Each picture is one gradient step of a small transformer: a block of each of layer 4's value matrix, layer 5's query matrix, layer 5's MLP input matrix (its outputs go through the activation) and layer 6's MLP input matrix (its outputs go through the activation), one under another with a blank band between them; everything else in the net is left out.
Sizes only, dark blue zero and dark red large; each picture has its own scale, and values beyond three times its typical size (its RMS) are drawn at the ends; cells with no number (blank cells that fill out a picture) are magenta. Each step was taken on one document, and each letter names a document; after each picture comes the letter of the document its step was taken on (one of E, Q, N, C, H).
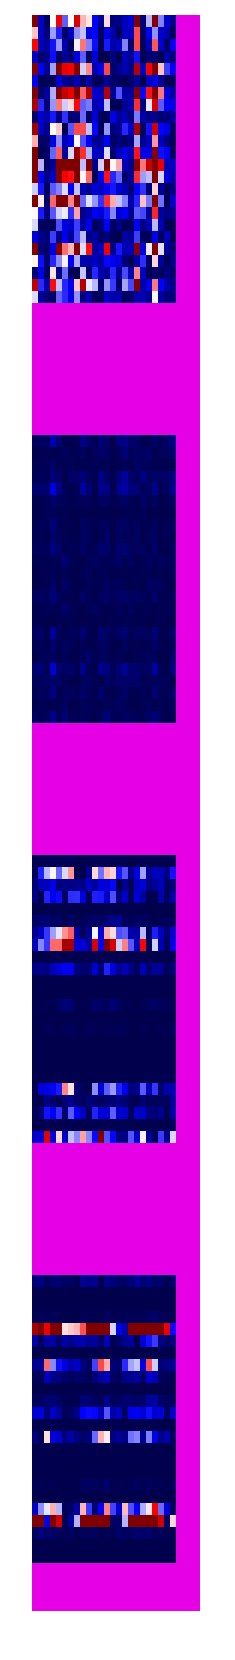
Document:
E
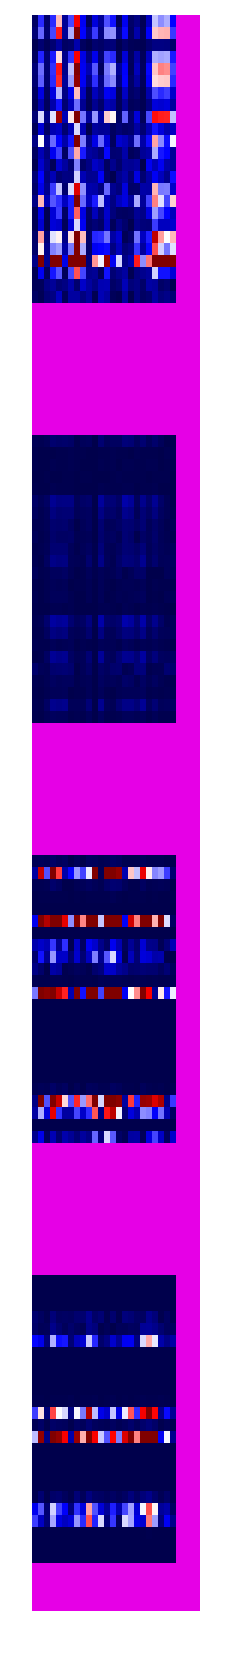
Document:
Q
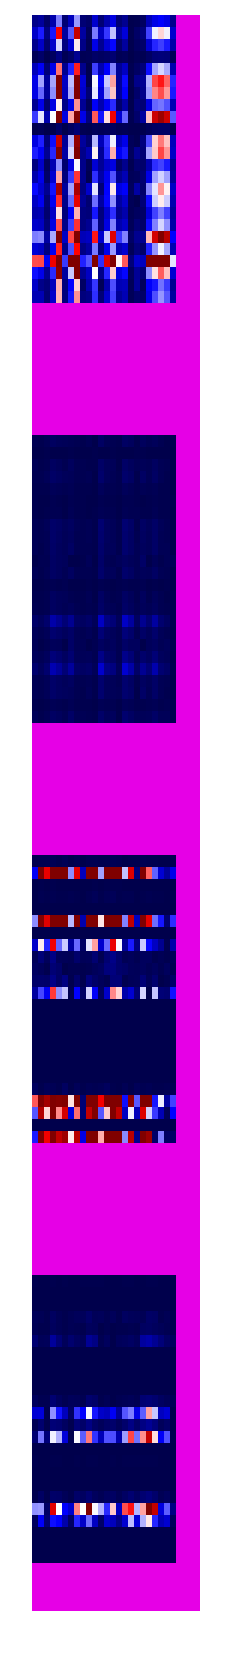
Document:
Q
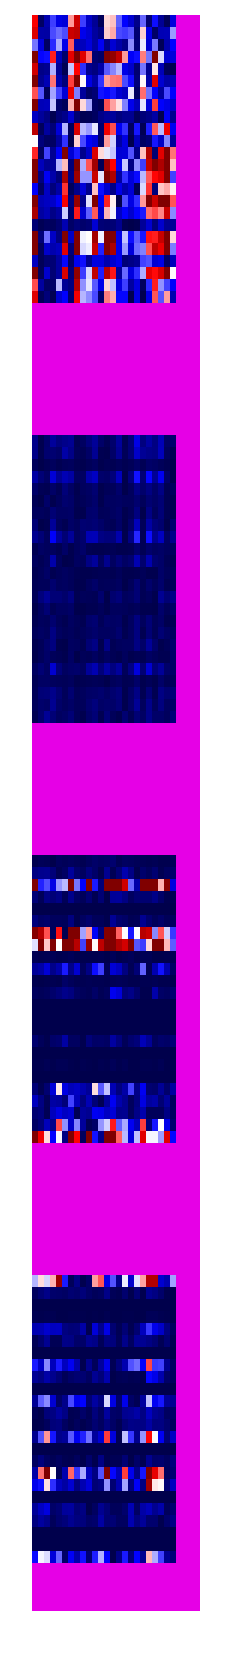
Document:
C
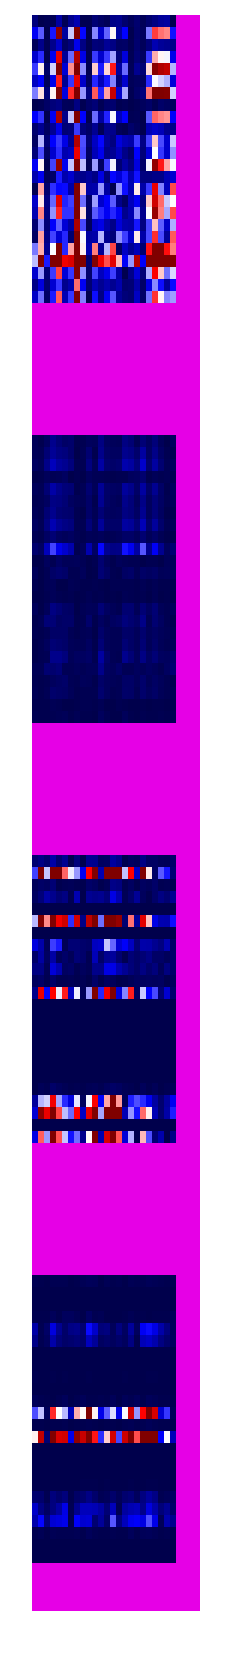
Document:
Q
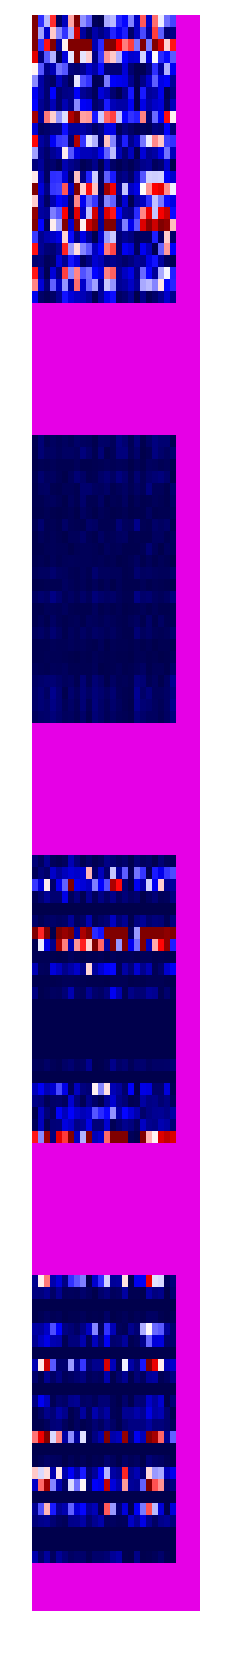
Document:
C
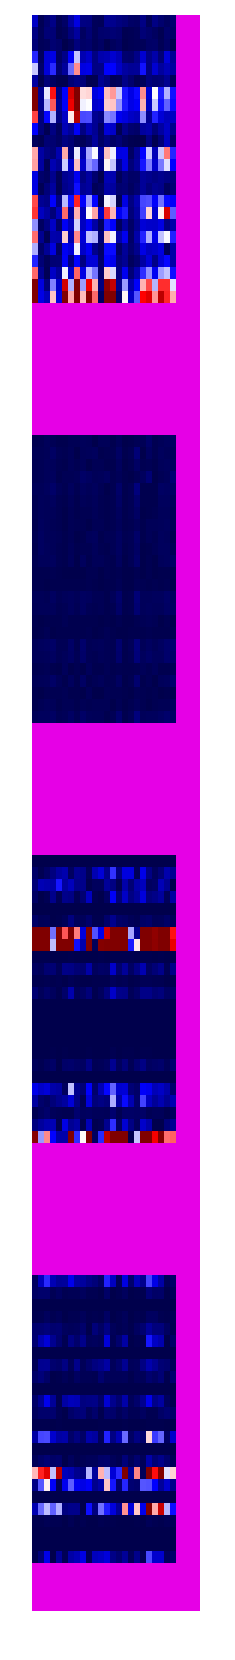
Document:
C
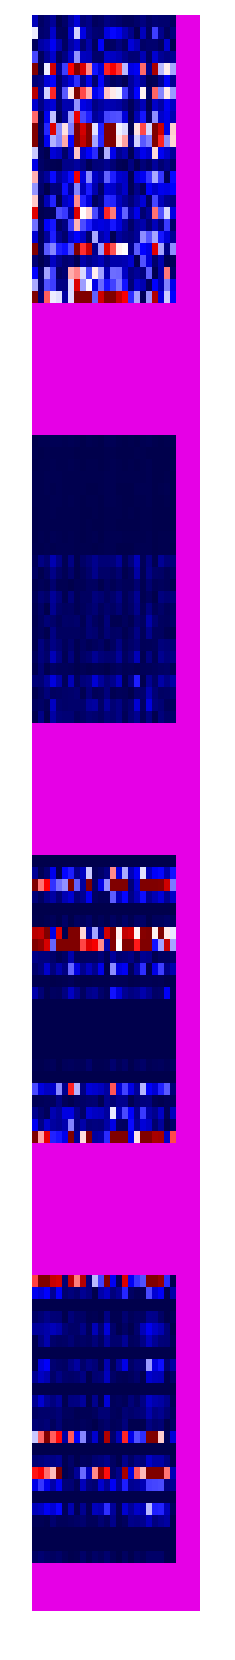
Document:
C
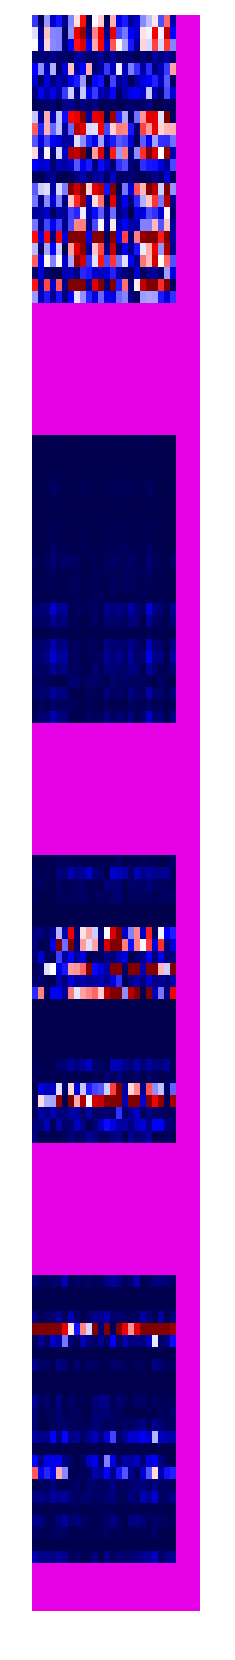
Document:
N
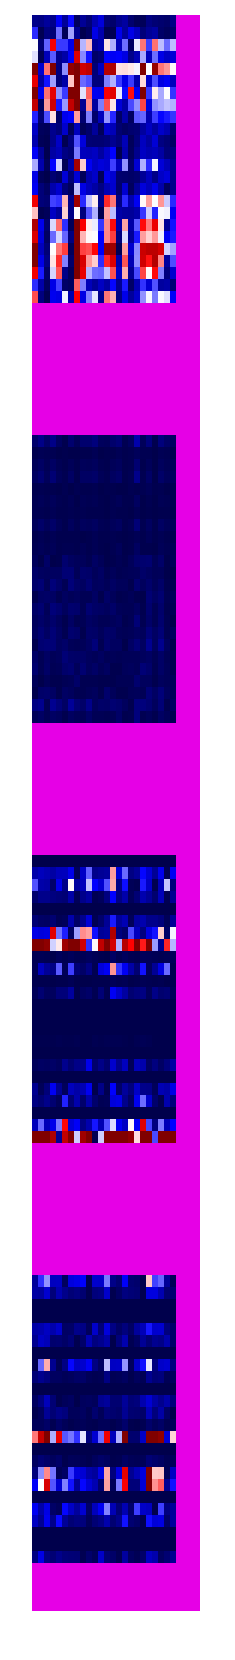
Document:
C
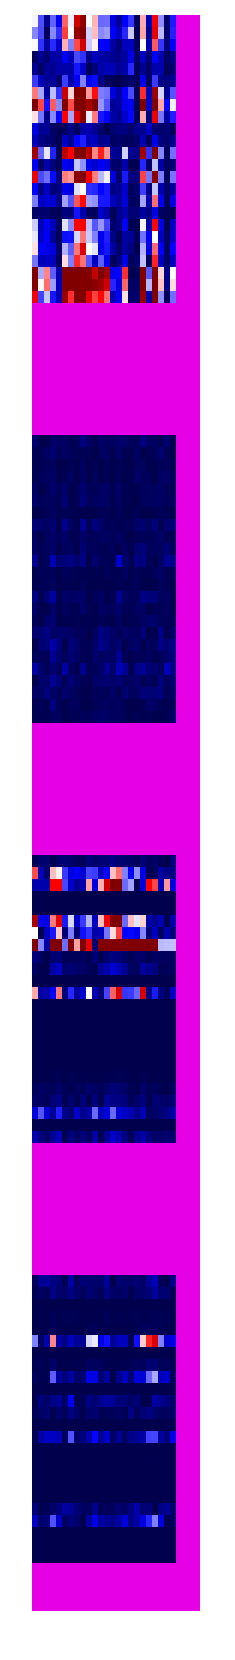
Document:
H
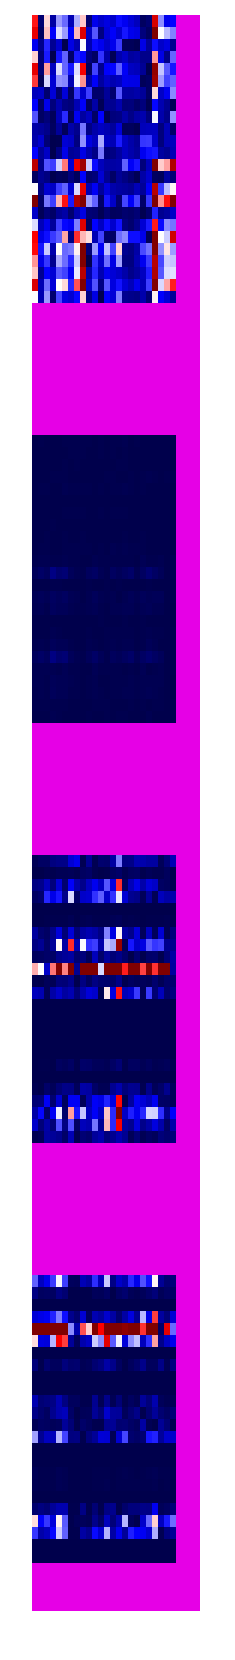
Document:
N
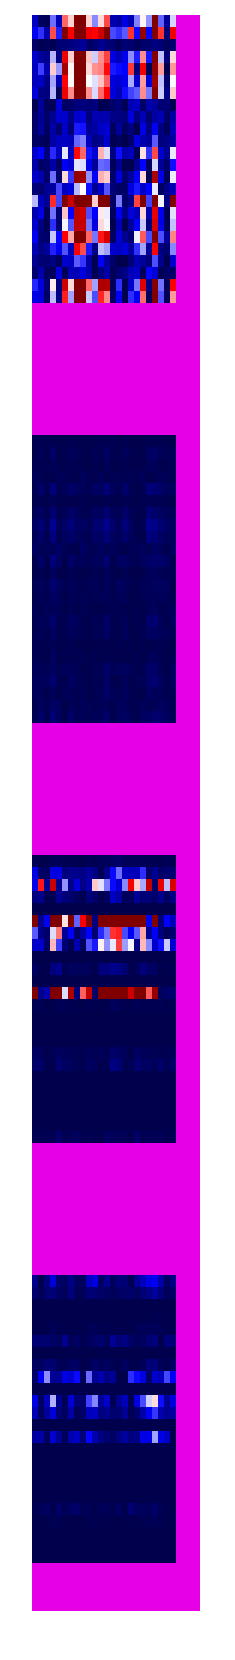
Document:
H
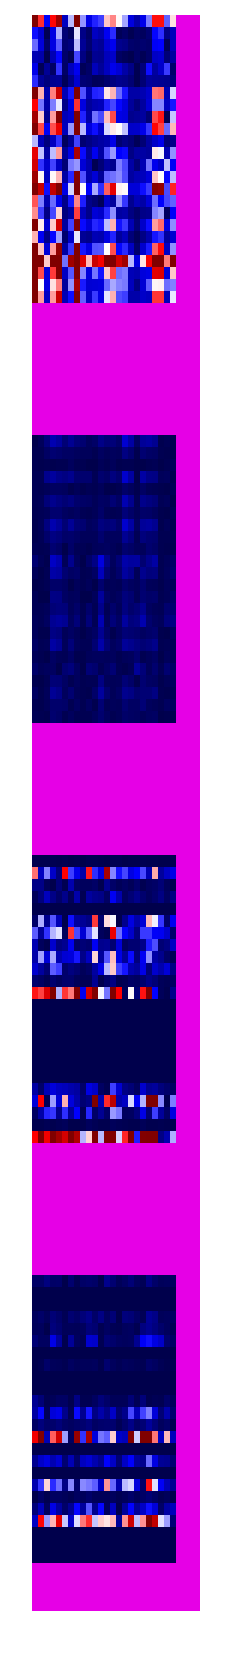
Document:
Q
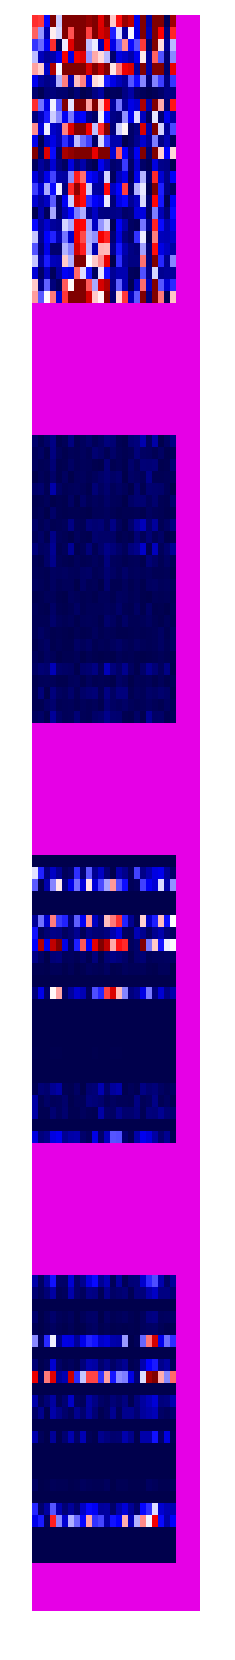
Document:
H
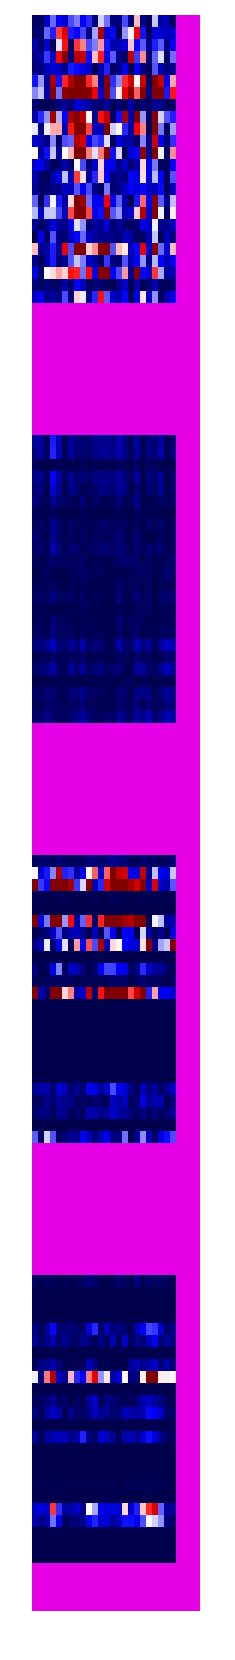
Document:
H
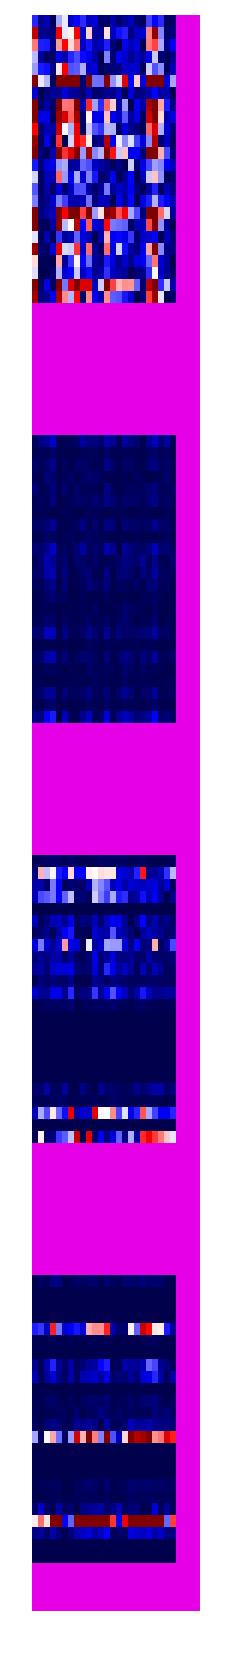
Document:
E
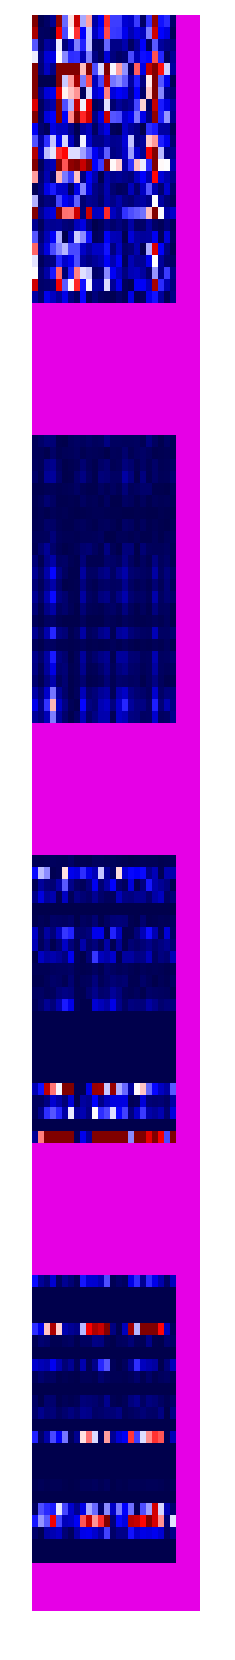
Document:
E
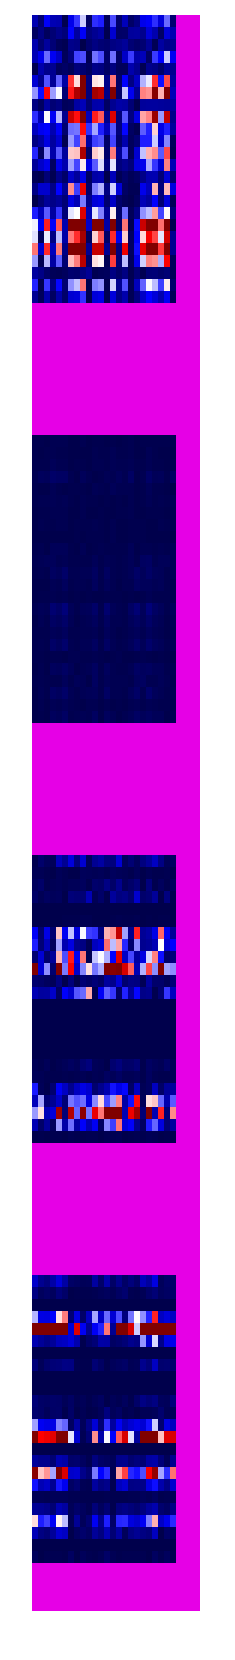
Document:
N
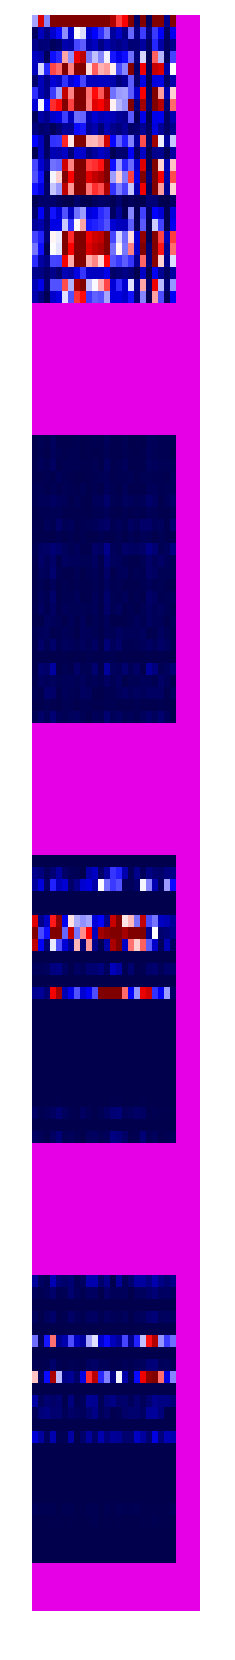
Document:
H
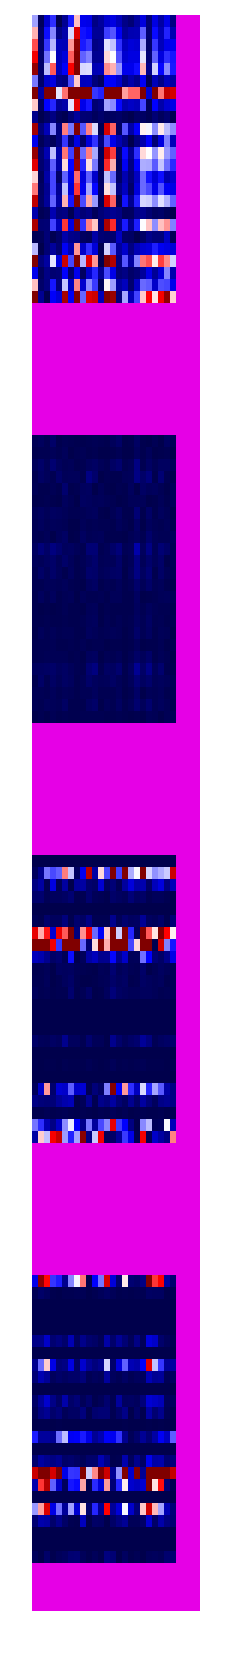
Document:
C
